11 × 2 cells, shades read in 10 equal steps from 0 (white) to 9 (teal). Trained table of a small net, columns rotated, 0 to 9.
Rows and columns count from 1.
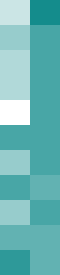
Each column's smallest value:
0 6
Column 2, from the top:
9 7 7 7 7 7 7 6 7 6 6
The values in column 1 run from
0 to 8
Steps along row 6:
same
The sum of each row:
11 11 10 10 7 14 11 13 11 12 14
